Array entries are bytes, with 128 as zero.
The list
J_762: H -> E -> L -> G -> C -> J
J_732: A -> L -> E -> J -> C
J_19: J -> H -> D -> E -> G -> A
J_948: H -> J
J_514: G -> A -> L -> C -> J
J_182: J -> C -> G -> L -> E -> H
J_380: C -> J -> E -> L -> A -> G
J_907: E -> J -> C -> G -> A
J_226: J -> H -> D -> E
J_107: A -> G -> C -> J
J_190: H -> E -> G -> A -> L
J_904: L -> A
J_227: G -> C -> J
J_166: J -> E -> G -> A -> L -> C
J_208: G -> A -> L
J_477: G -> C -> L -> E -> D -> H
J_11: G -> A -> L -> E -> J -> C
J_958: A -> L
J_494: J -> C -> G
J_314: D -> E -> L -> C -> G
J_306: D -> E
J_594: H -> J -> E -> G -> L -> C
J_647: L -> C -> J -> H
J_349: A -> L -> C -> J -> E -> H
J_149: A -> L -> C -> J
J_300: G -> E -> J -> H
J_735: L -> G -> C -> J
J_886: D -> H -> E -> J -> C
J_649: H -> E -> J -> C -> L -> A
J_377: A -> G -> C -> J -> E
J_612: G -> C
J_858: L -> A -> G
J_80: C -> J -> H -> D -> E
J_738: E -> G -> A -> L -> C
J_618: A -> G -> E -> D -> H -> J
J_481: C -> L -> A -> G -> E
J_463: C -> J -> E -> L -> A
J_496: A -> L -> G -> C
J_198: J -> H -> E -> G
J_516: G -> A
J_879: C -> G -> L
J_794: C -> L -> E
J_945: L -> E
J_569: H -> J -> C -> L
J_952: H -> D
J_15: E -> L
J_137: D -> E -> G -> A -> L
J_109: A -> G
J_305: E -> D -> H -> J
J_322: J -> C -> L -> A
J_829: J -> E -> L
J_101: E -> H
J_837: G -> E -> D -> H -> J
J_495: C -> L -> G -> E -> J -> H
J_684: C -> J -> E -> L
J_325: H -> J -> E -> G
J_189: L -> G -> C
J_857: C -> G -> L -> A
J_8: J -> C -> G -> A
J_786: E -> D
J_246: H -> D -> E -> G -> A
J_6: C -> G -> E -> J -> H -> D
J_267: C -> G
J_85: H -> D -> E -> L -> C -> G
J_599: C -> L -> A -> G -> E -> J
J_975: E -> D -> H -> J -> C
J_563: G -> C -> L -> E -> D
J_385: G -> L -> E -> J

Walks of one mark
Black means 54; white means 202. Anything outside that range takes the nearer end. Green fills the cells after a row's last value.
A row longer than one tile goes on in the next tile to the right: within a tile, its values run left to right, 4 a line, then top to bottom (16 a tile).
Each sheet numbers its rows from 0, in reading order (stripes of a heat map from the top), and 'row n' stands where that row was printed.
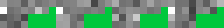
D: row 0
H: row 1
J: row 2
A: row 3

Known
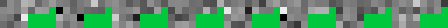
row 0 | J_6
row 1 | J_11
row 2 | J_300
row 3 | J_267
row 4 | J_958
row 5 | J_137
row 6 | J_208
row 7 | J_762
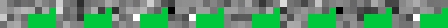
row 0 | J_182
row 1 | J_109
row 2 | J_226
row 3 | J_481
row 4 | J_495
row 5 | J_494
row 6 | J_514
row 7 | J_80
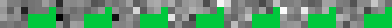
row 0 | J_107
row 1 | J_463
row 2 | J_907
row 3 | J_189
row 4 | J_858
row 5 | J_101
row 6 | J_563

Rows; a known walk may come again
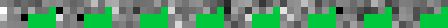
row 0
J_349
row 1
J_612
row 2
J_618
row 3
J_325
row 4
J_684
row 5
J_569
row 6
J_514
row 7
J_208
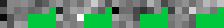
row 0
J_463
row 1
J_226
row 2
J_227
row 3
J_738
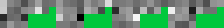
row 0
J_314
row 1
J_496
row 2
J_829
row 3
J_958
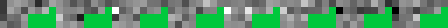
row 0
J_879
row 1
J_300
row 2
J_246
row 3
J_563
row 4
J_101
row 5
J_948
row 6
J_385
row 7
J_599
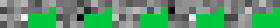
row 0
J_735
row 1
J_516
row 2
J_182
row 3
J_481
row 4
J_19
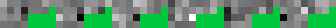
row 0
J_107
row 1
J_732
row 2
J_594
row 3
J_15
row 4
J_380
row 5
J_907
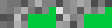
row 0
J_322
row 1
J_190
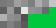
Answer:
J_975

